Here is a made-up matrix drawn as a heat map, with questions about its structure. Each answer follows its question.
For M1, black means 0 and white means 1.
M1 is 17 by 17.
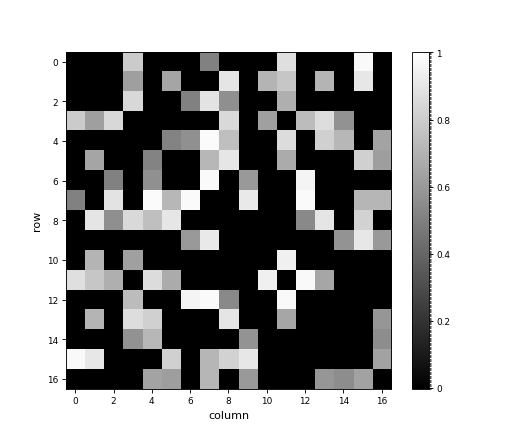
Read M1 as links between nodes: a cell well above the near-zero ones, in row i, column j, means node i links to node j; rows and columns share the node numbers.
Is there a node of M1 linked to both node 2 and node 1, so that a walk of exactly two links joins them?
yes
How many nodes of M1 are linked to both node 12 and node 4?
4
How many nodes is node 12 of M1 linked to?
5
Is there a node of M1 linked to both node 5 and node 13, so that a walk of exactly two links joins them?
yes
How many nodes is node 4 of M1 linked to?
8
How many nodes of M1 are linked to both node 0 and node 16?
2
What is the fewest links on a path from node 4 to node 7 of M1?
1
